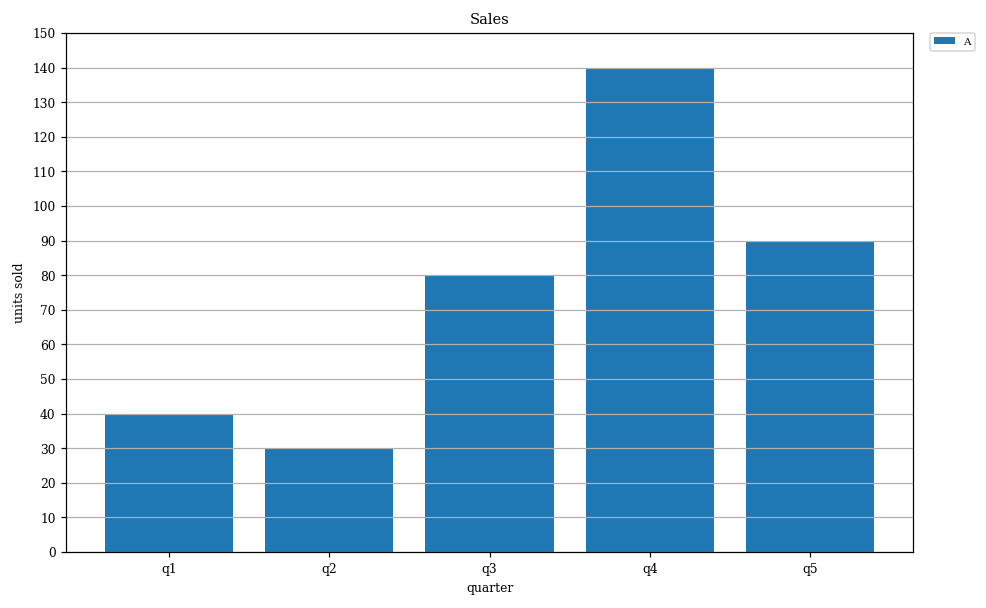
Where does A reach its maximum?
q4
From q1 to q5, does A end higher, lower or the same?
higher
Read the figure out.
Title: Sales
x-axis: quarter, ticks q1 q2 q3 q4 q5
y-axis: units sold, ticks 0 10 20 30 40 50 60 70 80 90 100 110 120 130 140 150
Legend: A
Values:
A: 40 30 80 140 90
